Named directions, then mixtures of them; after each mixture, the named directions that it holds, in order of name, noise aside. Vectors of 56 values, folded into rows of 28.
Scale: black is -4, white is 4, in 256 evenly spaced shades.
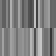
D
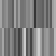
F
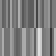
D, F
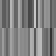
D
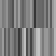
F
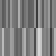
D, F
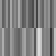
D, F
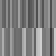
D, F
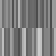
D, F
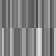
D, F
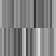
F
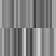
F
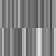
D, F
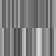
D, F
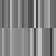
D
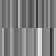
D, F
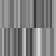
F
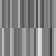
D, F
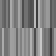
D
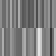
D, F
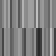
D, F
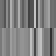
D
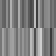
D
